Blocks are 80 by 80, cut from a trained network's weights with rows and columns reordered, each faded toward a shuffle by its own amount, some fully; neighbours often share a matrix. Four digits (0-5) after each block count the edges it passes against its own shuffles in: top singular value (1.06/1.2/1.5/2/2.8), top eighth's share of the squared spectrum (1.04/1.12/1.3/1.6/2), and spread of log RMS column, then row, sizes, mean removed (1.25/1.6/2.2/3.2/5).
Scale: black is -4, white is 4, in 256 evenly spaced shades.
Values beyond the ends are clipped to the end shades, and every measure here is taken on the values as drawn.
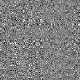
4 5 3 3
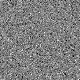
2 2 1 0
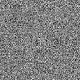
3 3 1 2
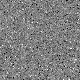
0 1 0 0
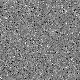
0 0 0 0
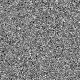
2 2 0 0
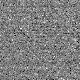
2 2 1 0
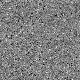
0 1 0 0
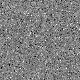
0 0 0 0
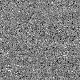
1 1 1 0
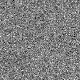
2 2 0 1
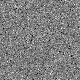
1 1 0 0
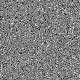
0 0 0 0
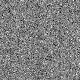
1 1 0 0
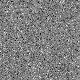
0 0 0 0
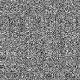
3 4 1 2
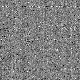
2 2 0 1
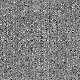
2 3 0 2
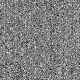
2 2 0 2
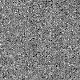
1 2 0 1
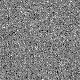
1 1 0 0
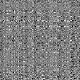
3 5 2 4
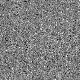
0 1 0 0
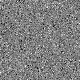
0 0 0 0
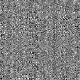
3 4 2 3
